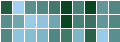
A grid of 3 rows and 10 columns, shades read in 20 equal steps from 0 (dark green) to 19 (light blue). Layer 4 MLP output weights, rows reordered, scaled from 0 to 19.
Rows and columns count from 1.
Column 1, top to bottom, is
3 10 9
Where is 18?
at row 2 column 3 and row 3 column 9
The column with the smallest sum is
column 6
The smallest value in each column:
3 13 10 9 7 0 8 0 11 9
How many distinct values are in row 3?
8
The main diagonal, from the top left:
3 13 16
